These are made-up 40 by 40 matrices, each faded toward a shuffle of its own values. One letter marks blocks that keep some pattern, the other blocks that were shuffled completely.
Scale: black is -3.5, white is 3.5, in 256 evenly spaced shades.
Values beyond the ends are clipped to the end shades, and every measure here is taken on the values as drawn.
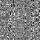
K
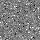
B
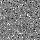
B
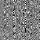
K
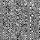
K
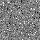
B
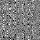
K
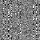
K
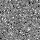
B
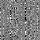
K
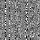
K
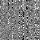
K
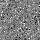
B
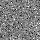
B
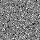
B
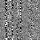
K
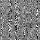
K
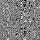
K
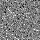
B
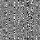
K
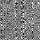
K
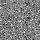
B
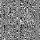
K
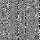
K
